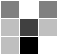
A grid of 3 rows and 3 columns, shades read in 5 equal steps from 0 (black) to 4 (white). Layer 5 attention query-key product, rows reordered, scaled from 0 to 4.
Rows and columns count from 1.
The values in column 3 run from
2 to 4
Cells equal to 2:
2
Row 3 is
3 0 4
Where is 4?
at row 1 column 2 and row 3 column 3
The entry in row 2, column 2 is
1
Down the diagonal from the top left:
2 1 4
